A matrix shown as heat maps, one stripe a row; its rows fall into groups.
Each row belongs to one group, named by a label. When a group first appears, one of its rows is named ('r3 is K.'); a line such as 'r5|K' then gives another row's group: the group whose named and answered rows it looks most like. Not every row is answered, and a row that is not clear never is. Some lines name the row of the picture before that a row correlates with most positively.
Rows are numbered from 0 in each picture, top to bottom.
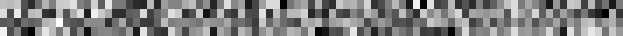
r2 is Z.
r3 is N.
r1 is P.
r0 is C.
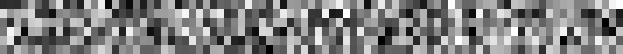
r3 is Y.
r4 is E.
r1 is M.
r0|Z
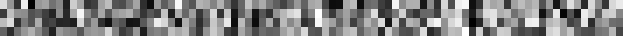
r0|N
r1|E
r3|M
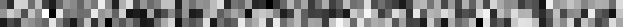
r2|Z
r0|M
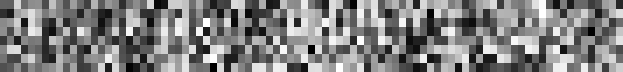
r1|Y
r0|P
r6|M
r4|Z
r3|Y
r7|Z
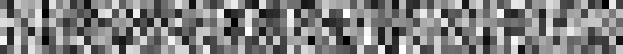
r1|M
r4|P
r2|N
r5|Y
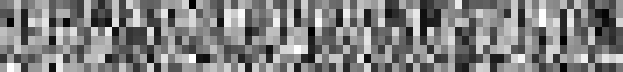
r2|Y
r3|C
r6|Z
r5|M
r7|C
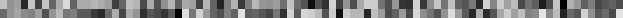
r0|C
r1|Y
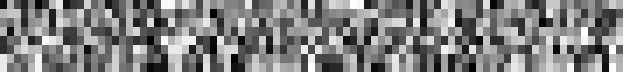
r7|N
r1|C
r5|P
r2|C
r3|Y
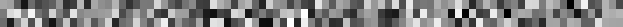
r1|P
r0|E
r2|M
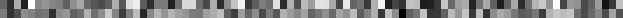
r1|M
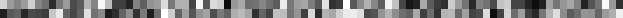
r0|M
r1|Z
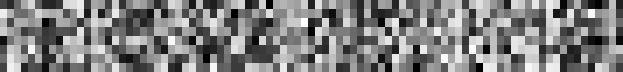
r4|P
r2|M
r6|E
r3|E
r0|P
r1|N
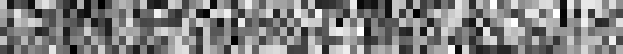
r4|N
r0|N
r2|Y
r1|E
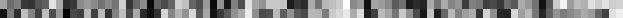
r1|Z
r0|Z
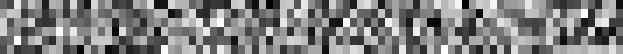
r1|E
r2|M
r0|P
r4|P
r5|Z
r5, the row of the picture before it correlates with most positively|1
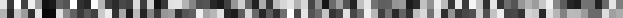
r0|P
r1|M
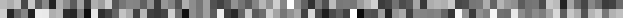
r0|C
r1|N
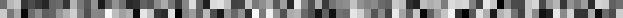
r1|C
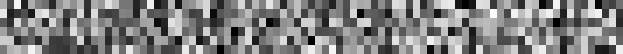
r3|N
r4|E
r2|P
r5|Y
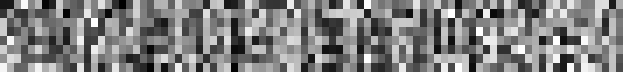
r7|N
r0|M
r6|E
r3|N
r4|E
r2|N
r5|N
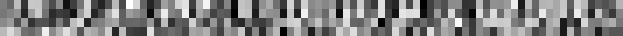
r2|E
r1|Y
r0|Y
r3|C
